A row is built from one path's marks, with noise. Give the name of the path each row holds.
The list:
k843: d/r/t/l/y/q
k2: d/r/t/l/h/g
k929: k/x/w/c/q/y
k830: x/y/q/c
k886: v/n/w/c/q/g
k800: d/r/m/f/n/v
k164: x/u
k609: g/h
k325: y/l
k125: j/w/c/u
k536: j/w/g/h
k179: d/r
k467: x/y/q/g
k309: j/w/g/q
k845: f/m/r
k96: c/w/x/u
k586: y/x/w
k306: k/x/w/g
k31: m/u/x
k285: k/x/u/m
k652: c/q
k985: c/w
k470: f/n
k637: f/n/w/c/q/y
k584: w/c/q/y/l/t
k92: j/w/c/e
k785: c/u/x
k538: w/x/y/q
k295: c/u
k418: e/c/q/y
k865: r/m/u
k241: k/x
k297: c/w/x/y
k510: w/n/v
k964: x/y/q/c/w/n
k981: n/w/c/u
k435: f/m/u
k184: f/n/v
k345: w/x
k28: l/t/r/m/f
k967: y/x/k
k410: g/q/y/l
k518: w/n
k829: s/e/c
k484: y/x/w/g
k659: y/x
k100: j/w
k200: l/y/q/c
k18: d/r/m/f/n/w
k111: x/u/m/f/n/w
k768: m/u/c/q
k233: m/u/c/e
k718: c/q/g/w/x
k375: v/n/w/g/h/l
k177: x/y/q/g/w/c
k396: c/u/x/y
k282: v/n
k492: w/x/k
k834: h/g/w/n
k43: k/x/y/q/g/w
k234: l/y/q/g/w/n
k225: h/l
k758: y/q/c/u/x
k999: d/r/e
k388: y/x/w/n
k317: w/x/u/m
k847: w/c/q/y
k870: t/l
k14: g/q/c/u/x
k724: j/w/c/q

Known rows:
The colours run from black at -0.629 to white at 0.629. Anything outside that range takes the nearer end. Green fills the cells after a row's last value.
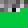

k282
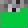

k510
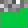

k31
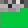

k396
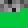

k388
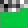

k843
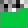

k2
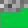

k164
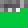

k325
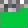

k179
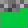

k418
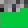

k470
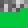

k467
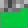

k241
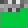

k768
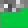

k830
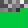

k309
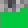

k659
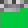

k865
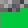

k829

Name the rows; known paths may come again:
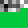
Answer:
k843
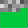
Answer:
k785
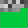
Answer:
k396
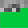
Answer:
k652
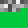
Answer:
k758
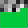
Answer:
k184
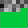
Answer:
k234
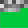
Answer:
k865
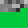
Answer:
k306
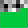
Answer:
k2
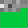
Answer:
k164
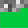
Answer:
k830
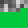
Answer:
k467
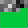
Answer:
k834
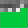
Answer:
k325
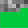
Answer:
k125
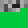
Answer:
k225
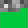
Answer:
k964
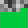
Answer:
k967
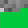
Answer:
k847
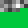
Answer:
k929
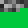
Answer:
k637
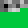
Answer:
k28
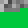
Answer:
k345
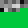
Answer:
k111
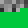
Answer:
k470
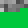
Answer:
k985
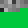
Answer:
k435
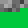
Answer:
k829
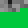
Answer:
k586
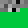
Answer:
k510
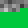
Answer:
k484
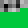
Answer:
k870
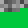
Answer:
k297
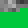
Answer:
k981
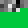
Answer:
k375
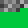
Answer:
k309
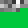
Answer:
k285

